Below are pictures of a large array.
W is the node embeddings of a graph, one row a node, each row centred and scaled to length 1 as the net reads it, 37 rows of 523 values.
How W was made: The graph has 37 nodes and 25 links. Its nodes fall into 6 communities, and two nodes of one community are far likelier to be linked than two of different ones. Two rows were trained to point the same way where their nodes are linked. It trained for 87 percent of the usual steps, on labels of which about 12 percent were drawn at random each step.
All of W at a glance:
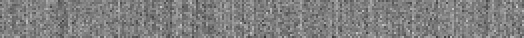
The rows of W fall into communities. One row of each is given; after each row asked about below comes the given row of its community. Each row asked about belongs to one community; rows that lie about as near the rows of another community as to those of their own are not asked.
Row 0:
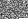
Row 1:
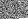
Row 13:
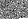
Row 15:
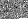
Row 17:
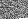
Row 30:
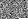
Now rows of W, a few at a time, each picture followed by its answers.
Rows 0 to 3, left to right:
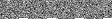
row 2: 15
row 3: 17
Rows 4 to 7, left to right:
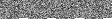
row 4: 0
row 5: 30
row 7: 0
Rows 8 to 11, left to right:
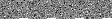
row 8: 1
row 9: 13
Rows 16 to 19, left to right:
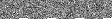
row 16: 30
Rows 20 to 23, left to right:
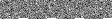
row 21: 1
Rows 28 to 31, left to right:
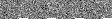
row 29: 1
